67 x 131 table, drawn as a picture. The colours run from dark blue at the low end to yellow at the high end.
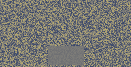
Slope: none. Odd patch: calmer, in the bottom middle. Grain: fine. Calmest part: bottom middle.
